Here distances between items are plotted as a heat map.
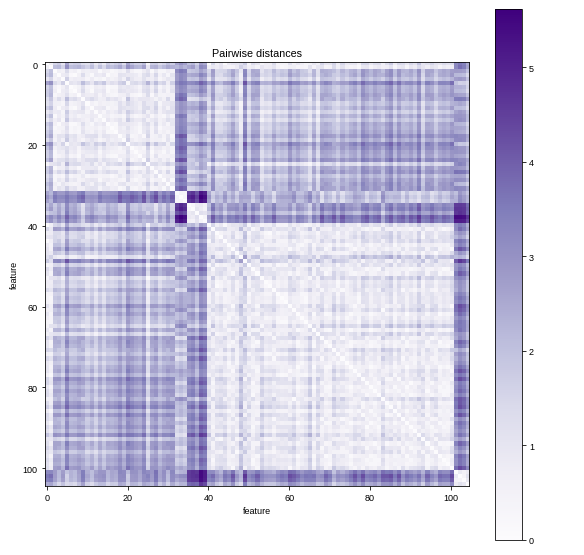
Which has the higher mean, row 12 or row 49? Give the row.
49
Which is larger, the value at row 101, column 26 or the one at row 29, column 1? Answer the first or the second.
the first
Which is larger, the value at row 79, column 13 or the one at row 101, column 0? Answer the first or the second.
the second
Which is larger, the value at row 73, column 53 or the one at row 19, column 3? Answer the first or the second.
the first
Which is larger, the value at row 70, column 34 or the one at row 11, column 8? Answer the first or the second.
the first
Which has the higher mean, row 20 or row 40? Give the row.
20
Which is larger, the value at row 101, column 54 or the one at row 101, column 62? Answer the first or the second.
the second
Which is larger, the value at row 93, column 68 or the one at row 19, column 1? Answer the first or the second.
the second
